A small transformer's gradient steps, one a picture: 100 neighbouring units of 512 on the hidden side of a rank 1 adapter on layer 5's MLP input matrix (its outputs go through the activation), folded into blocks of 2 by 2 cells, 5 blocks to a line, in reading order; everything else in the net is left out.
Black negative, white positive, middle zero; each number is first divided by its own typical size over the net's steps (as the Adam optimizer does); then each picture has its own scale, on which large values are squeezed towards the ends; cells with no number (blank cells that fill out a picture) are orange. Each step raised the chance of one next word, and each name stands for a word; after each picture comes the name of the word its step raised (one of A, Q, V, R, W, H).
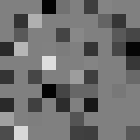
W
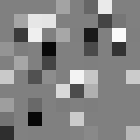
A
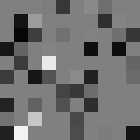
W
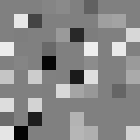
W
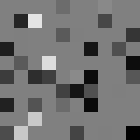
W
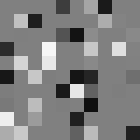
A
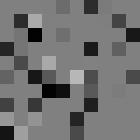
W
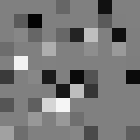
A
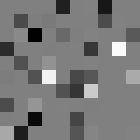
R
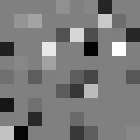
R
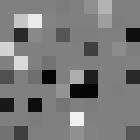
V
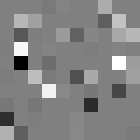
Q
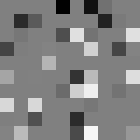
V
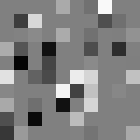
A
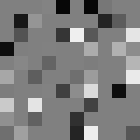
V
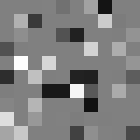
A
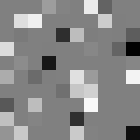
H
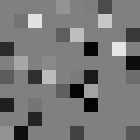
R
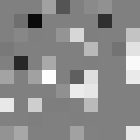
V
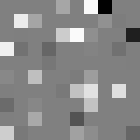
H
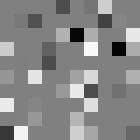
R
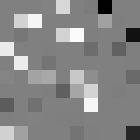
H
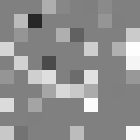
W
